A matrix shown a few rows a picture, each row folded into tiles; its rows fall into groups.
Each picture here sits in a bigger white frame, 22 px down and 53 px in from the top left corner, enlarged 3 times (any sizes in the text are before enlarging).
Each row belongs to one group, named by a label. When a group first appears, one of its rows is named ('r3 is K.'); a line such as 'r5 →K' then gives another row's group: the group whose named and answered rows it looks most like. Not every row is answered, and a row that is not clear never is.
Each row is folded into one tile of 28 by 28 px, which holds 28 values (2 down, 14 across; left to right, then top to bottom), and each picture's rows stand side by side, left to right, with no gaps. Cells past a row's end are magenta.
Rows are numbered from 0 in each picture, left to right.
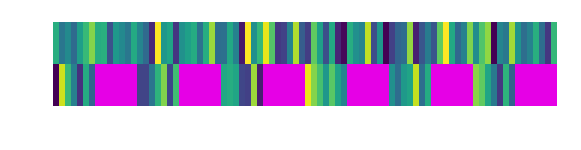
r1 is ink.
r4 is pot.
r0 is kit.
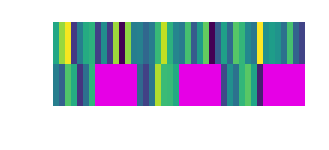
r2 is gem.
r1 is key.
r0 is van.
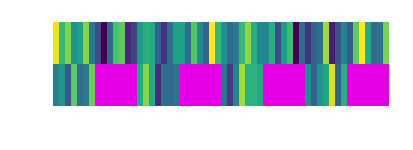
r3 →pot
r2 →key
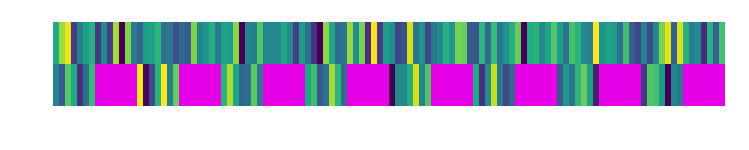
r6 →gem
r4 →ink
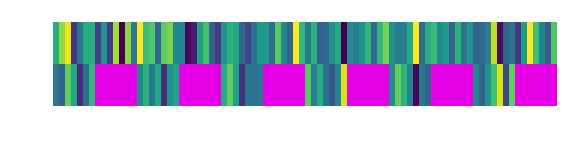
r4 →kit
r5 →pot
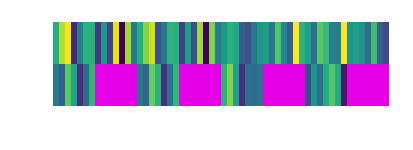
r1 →van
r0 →van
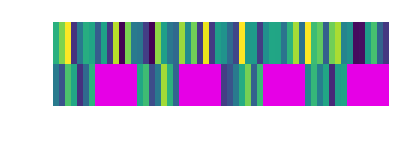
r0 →van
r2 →ink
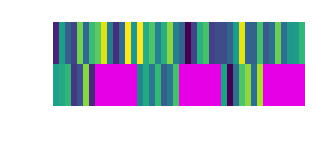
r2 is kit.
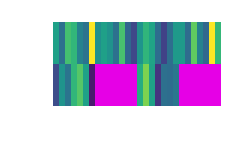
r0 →gem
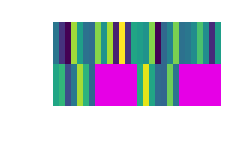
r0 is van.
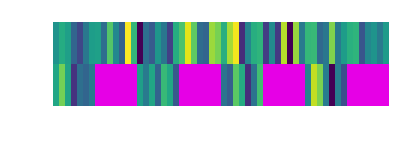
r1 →pot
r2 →van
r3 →kit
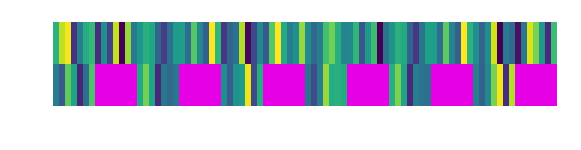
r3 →key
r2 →pot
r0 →van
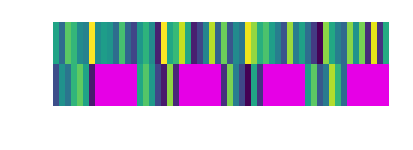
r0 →gem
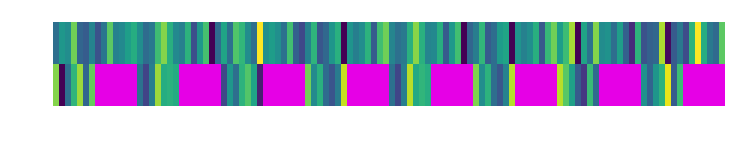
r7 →pot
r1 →key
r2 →gem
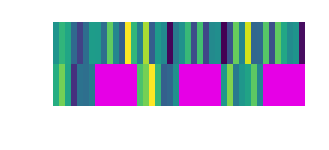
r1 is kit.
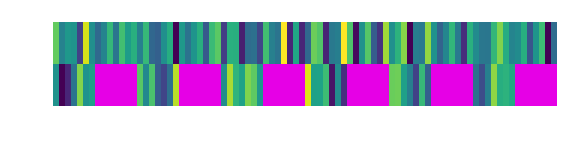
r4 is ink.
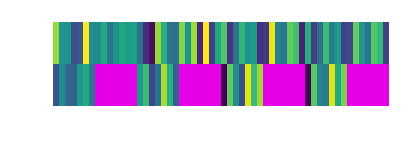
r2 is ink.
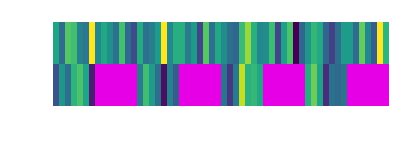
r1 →kit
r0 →gem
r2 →key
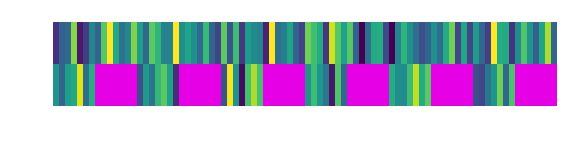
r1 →gem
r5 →ink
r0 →pot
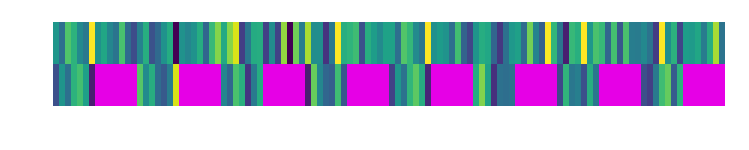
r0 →gem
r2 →van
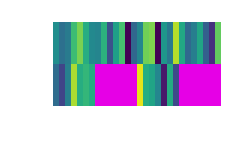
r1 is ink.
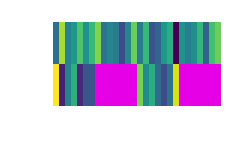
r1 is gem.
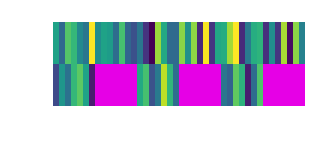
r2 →van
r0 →gem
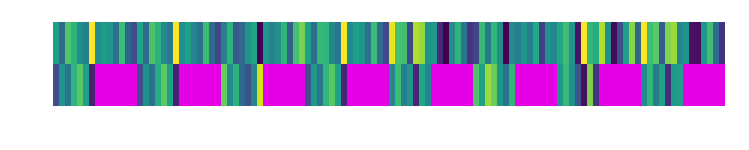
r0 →gem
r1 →gem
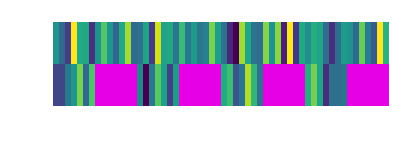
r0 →ink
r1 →ink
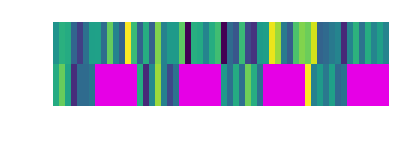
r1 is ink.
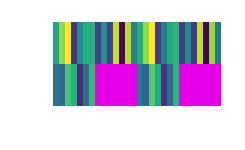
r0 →van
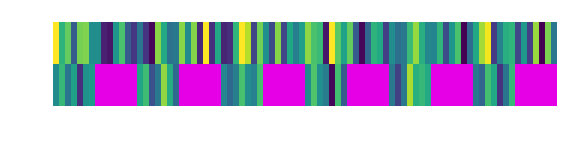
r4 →key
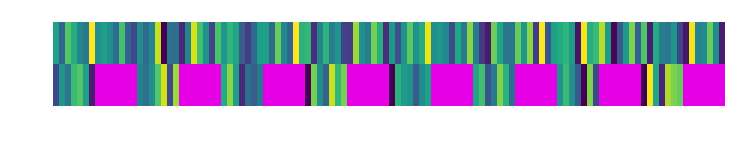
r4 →kit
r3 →ink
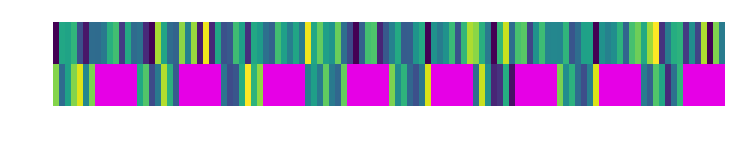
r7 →van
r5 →kit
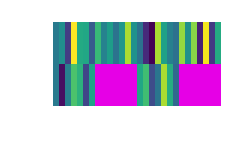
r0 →ink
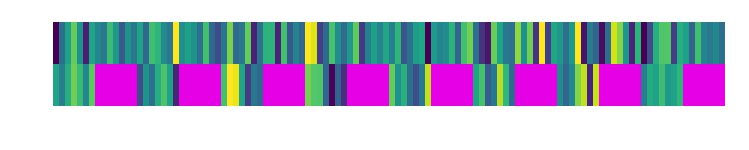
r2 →kit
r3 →kit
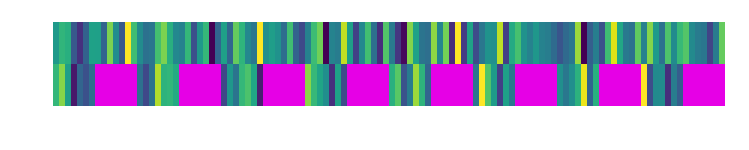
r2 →gem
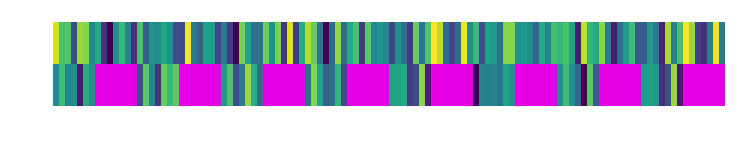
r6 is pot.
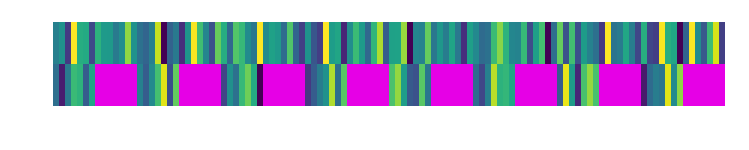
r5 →key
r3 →ink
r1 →pot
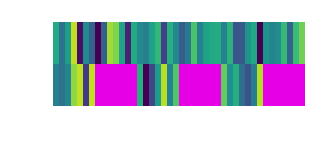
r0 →pot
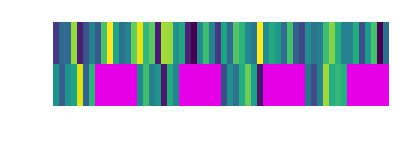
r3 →key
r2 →gem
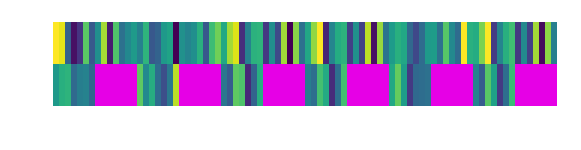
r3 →van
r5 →van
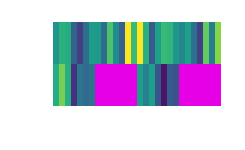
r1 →kit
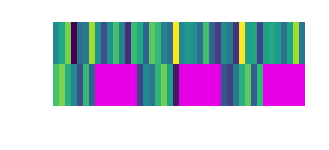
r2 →ink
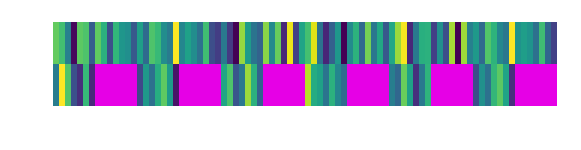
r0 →kit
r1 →gem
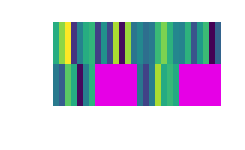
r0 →van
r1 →key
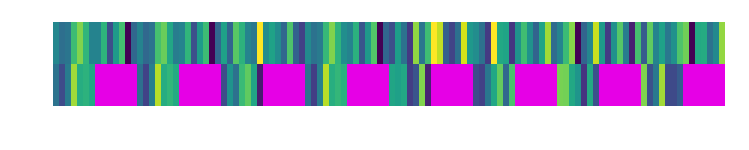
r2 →gem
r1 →key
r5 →ink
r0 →key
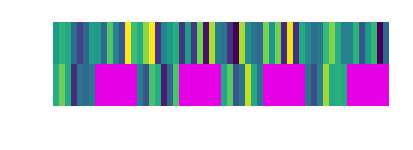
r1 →van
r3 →key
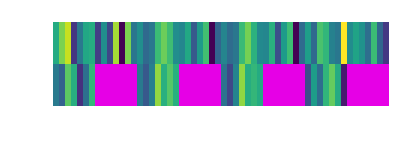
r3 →gem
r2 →key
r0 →van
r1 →key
